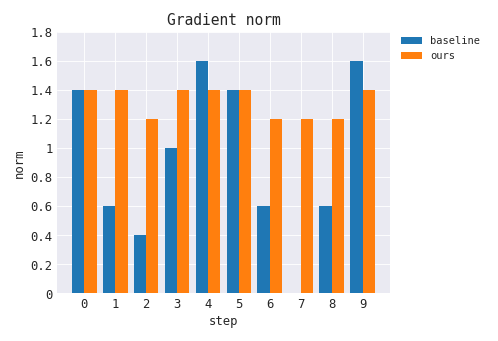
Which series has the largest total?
ours
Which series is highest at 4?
baseline
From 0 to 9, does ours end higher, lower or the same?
the same
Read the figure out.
Title: Gradient norm
x-axis: step, ticks 0 1 2 3 4 5 6 7 8 9
y-axis: norm, ticks 0 0.2 0.4 0.6 0.8 1 1.2 1.4 1.6 1.8
Legend: baseline, ours
Values:
baseline: 1.4 0.6 0.4 1 1.6 1.4 0.6 0 0.6 1.6
ours: 1.4 1.4 1.2 1.4 1.4 1.4 1.2 1.2 1.2 1.4
